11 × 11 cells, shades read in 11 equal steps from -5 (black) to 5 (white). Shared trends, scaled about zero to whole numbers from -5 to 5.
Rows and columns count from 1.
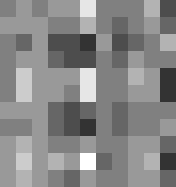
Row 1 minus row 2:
-1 0 -1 1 1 2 0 1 0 1 -1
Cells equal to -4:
0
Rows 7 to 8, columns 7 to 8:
0 -1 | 0 -1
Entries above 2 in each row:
1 0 0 0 2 2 0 0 0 2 0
